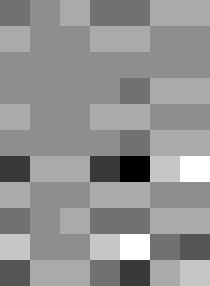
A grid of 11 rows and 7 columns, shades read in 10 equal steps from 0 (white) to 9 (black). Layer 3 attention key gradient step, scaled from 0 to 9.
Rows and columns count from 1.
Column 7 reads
3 4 4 3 4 3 0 4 3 6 2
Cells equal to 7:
3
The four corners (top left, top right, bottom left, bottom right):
5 3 6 2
